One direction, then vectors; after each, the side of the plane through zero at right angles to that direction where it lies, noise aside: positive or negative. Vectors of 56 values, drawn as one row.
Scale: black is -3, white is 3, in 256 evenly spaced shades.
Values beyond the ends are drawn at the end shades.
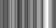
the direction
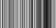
negative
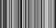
positive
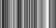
positive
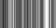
positive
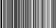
positive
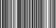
positive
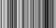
negative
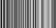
positive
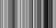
negative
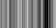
negative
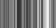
positive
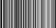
positive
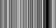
negative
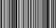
negative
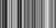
positive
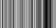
negative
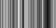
negative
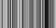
negative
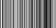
negative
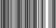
positive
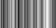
positive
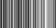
positive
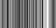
positive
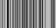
positive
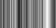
positive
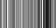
negative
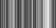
positive
